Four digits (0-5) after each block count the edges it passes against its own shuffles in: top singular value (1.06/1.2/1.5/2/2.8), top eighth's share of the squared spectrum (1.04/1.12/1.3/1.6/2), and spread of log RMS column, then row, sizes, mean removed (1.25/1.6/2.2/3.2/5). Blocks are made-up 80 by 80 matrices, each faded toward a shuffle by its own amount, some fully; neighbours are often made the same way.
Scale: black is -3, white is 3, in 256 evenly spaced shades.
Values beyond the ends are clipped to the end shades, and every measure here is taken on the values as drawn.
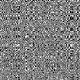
4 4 3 3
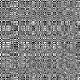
5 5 4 4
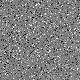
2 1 0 0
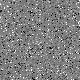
0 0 0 0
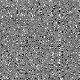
4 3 2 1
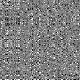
4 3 2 2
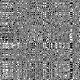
5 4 3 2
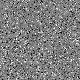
2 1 0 0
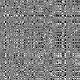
5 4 3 3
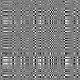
5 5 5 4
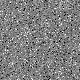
1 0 0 0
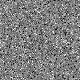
2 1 0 0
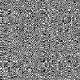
4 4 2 3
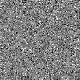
3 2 1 1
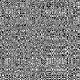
4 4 3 3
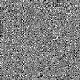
4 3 2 2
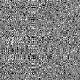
4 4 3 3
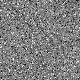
0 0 0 0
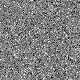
1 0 0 0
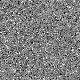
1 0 0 0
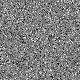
0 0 0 0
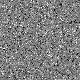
0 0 0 0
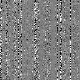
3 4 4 0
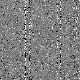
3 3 3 0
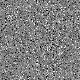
0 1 2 0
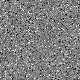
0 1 1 0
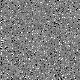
1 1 1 0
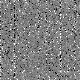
2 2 2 0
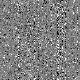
1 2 3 0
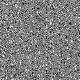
1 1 2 0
